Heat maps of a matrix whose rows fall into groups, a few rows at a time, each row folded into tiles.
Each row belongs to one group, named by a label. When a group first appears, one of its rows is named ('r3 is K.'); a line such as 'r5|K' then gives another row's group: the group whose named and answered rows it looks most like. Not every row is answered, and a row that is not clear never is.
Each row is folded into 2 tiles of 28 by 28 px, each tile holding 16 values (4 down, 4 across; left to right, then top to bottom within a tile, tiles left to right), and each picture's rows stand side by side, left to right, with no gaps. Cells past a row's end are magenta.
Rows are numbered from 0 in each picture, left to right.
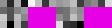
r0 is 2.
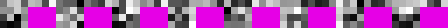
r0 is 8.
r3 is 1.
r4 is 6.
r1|2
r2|8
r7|8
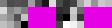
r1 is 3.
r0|2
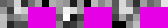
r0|2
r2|8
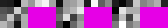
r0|1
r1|8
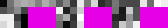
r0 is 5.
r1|1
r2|3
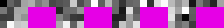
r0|3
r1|5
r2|3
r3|2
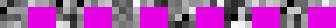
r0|6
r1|5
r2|1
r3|8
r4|3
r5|6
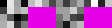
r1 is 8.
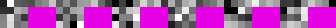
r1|1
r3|8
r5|6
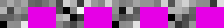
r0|3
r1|5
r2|3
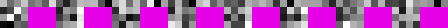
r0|8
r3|5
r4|1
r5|6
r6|6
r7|2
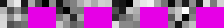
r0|2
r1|5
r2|1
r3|8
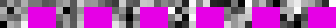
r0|3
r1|1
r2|5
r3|1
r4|1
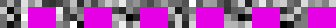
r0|1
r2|5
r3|1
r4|5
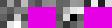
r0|3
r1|8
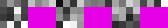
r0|3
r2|8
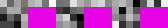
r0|8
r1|5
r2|2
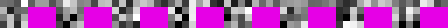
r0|1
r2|1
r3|1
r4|6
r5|3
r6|3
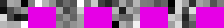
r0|5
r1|1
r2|3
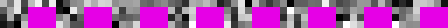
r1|5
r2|3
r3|1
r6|3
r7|1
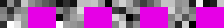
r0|3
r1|1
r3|2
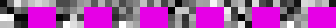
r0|5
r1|3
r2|6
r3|6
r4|2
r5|1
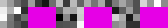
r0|2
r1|6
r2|5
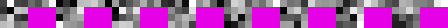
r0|5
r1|1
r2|6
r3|1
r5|6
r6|6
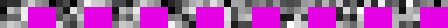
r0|6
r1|1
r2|6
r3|5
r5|3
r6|6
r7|2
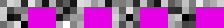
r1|1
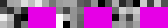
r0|5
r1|2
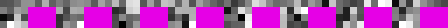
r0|3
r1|3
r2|8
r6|3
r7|3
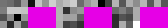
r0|8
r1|2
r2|6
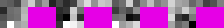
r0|6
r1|3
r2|5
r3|2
